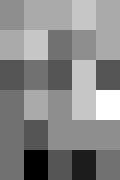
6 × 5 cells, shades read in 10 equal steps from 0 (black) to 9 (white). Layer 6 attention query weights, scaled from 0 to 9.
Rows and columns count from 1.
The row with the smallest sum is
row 6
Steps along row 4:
up down up up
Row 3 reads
3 4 3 7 3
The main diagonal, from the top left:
5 7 3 7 5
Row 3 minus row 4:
-1 -2 -2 0 -6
